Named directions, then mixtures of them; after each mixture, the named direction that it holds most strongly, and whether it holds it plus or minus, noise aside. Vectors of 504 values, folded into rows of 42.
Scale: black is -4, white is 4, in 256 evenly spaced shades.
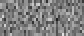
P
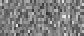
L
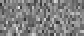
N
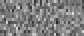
N, plus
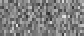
L, plus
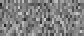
N, plus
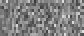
L, plus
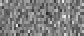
L, plus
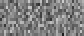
P, minus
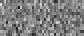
N, minus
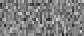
P, minus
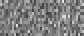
L, plus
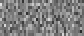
P, plus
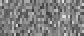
L, plus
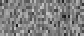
L, minus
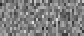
P, minus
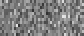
L, plus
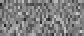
N, plus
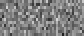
P, minus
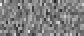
N, minus
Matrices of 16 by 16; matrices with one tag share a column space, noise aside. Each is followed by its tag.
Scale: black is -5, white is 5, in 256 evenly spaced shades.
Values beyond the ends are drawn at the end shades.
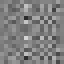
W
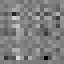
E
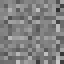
W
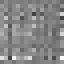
E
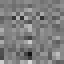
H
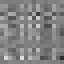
E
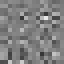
H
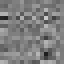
H
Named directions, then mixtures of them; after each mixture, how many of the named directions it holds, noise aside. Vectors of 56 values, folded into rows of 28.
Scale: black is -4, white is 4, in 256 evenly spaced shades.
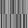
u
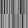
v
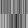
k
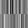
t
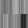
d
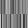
one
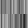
three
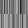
one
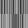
two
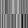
two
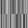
one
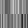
two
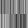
three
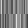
three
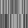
three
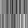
three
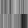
one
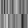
three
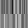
three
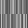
one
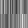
three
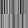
one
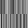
one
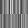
two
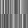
one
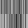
one
